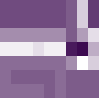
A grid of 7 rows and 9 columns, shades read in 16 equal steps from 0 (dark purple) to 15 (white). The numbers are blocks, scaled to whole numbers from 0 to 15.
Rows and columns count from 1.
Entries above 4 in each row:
2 2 9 7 9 9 9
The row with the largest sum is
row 4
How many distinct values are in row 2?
4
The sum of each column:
48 47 47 46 46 48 34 58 51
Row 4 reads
14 14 14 13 14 14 1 0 10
